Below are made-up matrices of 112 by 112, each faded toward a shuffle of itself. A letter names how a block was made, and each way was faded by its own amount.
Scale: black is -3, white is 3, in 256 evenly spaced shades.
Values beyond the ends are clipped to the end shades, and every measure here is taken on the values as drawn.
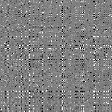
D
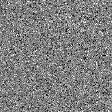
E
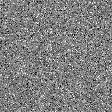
E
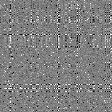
D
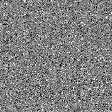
E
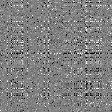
D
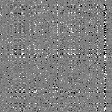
D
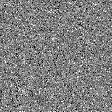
E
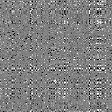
D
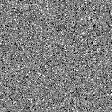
E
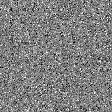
E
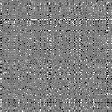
D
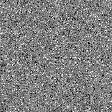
E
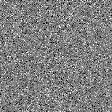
E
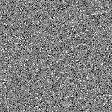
E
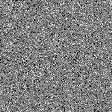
E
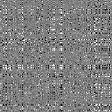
D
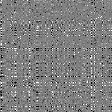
D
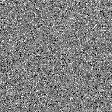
E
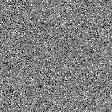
E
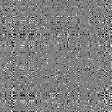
D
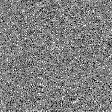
E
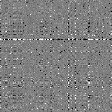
D
